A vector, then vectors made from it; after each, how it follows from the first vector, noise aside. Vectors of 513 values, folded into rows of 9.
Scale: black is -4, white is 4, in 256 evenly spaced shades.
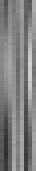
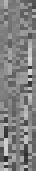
sign-scrambled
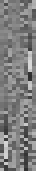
sign-scrambled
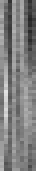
reversed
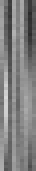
reversed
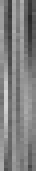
reversed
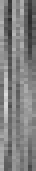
reversed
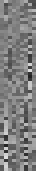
sign-scrambled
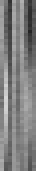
reversed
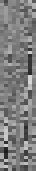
sign-scrambled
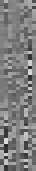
sign-scrambled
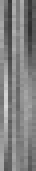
reversed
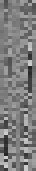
sign-scrambled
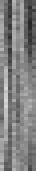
reversed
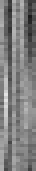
reversed
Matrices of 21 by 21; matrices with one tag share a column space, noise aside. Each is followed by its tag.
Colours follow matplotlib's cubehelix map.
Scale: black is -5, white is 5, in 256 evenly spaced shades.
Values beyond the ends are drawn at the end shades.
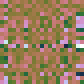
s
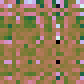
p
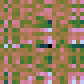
s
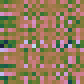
s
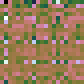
p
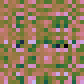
s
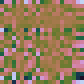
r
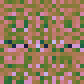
s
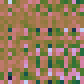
r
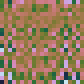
r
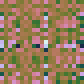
s
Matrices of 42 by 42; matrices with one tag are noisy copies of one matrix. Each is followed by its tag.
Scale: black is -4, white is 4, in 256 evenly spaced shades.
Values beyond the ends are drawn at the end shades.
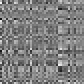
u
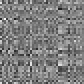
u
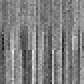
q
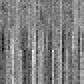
q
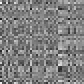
u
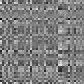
u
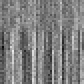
q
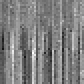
q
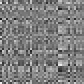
u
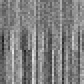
q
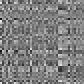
u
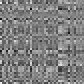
u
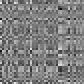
u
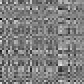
u
